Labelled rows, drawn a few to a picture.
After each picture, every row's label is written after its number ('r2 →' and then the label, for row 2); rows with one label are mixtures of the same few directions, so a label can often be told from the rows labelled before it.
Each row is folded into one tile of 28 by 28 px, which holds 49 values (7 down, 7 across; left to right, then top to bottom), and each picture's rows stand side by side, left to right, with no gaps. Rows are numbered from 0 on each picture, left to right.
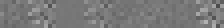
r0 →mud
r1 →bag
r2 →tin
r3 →bag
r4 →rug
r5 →rug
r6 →mud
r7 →bag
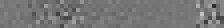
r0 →tin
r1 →tin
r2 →rug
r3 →rug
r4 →rug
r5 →rug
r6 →mud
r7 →tin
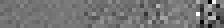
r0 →bag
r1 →bag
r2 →tin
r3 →rug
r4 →rug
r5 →tin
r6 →bag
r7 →mud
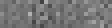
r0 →mud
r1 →mud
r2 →mud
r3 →bag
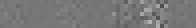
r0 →tin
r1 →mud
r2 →bag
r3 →tin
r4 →mud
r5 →bag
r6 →mud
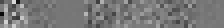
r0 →mud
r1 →bag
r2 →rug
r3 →mud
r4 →mud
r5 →bag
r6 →bag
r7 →mud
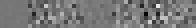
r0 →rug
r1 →tin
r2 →tin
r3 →tin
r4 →mud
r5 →tin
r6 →rug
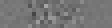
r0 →rug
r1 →tin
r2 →rug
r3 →tin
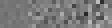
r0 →tin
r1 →rug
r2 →tin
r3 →mud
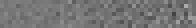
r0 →tin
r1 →rug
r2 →mud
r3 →bag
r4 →bag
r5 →rug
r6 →tin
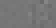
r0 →mud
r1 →mud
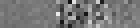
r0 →mud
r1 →bag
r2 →mud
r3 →mud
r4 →mud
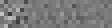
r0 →rug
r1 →tin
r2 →tin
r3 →bag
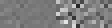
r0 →bag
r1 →bag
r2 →bag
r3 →bag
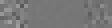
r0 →bag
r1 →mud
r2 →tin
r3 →tin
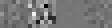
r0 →mud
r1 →tin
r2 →mud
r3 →bag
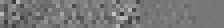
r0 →mud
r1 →rug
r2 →tin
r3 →tin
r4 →rug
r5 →tin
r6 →tin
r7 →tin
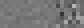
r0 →rug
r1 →bag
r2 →tin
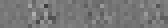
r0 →tin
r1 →tin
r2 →mud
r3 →tin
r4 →mud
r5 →tin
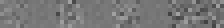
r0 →bag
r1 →mud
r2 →mud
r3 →mud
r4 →rug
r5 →tin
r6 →rug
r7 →bag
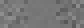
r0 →rug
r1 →rug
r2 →bag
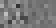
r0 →tin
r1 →tin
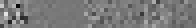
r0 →tin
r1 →bag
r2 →bag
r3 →rug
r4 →tin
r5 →mud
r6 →mud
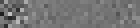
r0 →rug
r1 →tin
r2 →rug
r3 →mud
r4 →tin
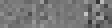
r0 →rug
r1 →mud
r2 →mud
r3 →mud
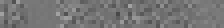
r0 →mud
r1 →mud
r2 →rug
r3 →bag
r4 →tin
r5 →bag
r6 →bag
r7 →bag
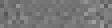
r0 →tin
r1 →rug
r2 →rug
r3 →bag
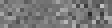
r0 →rug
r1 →rug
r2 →bag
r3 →tin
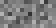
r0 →rug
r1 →mud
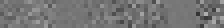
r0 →rug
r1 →bag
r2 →bag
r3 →tin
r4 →bag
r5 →mud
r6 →tin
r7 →rug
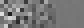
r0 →rug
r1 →mud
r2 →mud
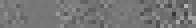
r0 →tin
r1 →tin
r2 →rug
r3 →bag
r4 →rug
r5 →bag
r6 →tin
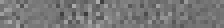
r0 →bag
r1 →bag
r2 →tin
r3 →mud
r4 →tin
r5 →tin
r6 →mud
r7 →bag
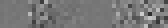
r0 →mud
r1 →mud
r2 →rug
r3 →mud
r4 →tin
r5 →rug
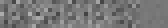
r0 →mud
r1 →rug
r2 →mud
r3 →mud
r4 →bag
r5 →tin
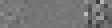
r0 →rug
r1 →tin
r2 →bag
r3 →mud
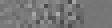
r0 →bag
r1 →tin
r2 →mud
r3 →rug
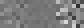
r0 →bag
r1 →bag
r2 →bag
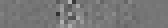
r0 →mud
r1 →bag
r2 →mud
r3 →mud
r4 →mud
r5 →tin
